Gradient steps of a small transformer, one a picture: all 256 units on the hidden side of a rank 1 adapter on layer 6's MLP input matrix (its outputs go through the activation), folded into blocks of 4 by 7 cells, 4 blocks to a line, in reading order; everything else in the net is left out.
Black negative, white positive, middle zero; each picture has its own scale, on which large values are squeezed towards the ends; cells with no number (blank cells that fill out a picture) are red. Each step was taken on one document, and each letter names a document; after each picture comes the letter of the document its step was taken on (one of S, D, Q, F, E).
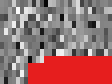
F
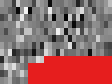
F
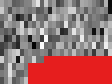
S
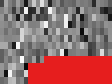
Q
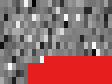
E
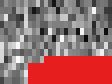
Q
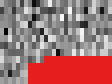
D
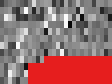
Q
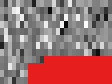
E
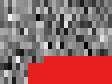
S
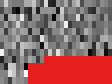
Q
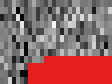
D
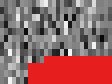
D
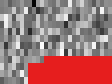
S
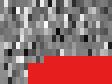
Q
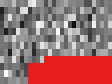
F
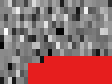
E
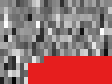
S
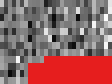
F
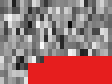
S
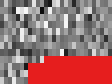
Q
